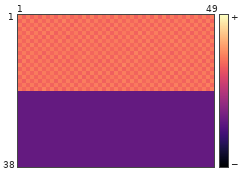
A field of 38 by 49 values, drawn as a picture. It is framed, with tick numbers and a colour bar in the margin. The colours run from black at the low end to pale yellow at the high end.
It is made of 2 by 1 panels. Panel 1,1: high, checkered, faint in contrast. Panel 2,1: low, flat.
